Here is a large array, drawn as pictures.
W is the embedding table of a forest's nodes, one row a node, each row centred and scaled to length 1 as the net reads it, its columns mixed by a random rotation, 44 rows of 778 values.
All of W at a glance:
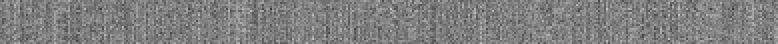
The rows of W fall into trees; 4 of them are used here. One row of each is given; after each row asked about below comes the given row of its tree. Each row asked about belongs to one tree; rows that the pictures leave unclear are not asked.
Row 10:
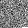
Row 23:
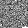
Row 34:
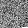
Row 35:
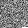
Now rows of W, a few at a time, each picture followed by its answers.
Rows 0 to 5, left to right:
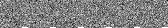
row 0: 10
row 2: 10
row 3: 35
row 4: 23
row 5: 35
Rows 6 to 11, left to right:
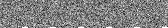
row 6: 23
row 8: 23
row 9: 23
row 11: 10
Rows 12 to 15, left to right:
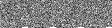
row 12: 23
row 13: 35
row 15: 35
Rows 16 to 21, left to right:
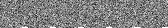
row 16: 35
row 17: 10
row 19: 23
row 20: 35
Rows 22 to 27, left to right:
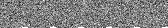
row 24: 10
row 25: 23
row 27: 34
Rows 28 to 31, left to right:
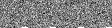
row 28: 35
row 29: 35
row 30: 23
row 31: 35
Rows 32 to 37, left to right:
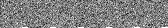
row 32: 35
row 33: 10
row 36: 35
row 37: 34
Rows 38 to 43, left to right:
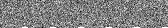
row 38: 35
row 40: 23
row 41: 34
